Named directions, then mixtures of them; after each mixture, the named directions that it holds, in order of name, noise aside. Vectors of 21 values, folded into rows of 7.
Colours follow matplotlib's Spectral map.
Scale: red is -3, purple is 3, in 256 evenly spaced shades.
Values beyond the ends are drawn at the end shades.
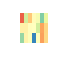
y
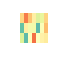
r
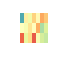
y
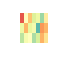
r, y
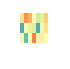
r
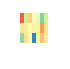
y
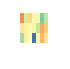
y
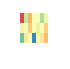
y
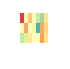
r, y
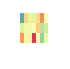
y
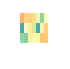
r, y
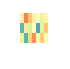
r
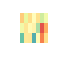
y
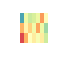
r, y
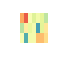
r, y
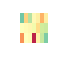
y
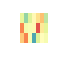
r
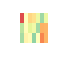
r, y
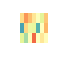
r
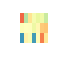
y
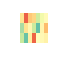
r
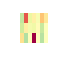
r, y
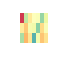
y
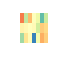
y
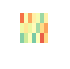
r, y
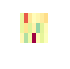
r, y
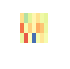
r, y
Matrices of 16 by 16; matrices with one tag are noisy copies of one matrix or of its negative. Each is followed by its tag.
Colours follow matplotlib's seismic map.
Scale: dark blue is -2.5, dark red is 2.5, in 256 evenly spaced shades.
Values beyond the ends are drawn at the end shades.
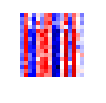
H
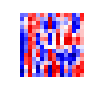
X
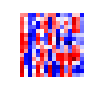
X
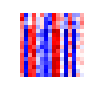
H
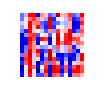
X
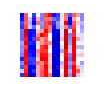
H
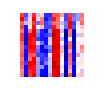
H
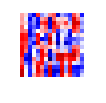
X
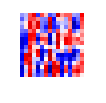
X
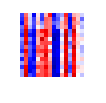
H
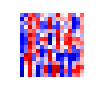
X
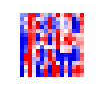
X
